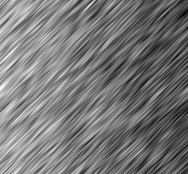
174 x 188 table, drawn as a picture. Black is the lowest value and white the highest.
The field climbs toward the left. No row or column stands out. Streaks slant up to the right.
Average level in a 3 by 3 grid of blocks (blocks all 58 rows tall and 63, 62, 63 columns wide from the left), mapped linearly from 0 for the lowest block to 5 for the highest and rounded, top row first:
520 / 520 / 520
